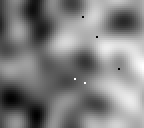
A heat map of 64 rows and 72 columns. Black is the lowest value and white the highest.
Five lone cells stand out: two far higher and three far lower than their neighbours. There is an overall slope up to the right. The ninth with the lowest average is the bottom left. Overall the values sit about 50% of the way up the scale.
